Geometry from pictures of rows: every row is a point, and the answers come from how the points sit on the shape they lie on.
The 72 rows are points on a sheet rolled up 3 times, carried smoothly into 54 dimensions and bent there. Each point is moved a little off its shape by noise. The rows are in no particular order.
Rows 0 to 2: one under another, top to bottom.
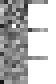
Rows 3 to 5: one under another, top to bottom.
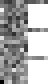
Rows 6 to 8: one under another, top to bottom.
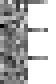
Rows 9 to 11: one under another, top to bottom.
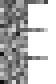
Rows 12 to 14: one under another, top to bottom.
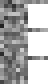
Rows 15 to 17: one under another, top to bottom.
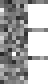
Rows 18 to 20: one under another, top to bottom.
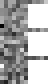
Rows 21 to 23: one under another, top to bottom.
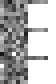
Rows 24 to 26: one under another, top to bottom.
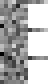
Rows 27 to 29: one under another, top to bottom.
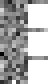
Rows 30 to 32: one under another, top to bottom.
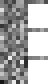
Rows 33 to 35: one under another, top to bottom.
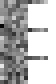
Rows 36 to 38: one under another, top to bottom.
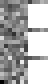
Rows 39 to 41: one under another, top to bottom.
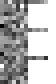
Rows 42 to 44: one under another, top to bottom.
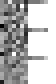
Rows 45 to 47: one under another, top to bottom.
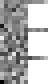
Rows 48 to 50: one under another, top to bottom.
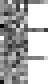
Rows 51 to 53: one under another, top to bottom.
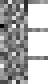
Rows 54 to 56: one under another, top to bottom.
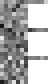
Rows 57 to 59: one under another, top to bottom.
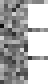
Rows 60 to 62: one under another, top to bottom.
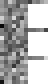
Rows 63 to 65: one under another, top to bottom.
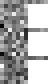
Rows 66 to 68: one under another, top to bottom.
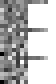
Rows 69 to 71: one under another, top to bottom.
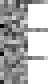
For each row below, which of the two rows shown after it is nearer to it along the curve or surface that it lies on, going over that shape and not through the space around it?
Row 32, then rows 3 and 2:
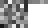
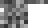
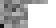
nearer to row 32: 3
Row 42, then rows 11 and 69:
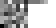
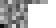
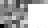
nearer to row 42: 69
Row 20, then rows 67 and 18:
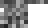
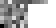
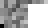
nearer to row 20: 67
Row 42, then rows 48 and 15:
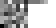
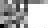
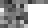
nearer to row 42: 48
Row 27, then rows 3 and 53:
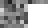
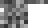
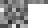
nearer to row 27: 3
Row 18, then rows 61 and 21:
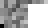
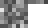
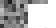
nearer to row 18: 61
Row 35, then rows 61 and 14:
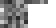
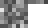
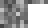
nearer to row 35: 61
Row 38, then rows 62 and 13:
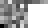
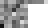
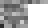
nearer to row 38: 62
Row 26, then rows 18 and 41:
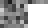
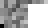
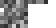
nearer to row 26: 41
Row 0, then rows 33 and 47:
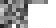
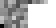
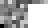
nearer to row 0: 47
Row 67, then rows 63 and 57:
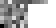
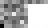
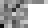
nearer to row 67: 57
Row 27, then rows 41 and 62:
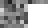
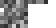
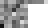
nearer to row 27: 41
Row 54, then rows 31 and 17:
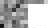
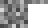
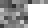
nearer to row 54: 17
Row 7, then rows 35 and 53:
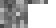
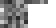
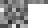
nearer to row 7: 53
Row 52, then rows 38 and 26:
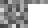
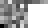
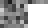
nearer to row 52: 38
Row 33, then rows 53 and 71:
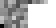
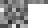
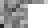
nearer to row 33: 71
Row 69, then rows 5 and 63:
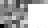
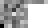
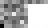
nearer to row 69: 5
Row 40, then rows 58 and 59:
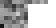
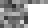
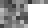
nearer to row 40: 59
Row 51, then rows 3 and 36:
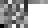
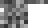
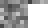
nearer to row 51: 3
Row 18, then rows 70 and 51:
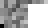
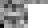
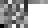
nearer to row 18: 70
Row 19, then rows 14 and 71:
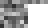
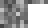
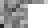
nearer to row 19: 71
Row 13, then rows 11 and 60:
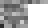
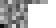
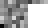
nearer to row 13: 60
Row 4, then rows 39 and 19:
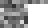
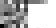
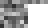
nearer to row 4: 19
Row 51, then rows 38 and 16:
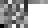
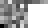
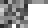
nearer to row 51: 16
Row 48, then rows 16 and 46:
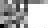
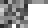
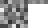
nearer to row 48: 16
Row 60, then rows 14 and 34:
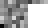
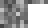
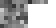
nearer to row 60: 14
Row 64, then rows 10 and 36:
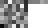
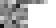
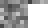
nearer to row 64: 10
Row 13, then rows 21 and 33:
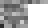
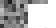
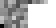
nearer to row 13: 33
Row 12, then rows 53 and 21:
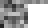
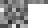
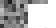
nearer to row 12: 21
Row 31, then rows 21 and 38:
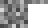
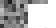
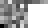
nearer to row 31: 38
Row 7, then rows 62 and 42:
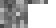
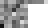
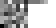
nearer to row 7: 62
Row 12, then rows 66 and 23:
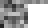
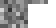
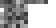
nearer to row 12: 23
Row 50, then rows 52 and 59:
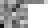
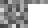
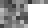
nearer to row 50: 59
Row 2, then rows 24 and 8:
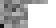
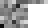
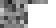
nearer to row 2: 24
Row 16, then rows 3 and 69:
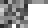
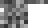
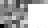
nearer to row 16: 3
